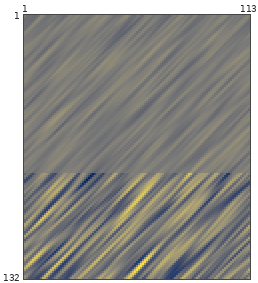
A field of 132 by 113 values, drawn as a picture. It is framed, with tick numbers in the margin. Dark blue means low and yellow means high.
Neither half mirrors the other. The grain runs diagonally up to the right. No overall slope runs across the table. A horizontal seam about 60% of the way down splits the table, and the top part is calmer. A few values lie far out on both sides of the bulk.
